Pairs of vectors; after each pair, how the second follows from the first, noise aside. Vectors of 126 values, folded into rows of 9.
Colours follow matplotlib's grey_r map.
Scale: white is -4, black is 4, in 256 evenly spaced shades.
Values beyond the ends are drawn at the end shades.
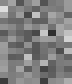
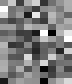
scaled up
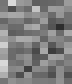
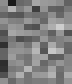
negated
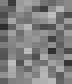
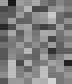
copied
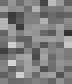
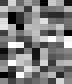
scaled up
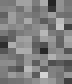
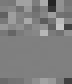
partly zeroed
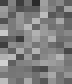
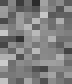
copied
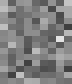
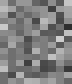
copied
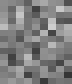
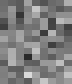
negated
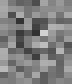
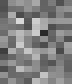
negated
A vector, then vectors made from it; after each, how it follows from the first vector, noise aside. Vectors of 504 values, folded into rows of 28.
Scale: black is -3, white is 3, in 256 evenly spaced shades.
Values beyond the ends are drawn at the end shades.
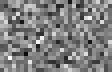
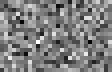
copied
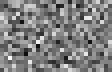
copied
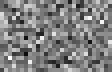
copied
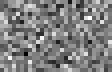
copied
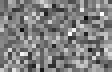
reversed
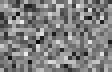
negated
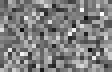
reversed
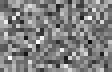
copied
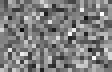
reversed
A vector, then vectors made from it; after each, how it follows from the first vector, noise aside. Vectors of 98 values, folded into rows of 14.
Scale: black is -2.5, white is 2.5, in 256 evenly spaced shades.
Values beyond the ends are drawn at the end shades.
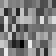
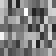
reversed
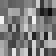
wrapped around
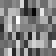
wrapped around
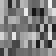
reversed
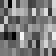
wrapped around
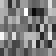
reversed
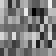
reversed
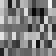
reversed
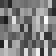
wrapped around
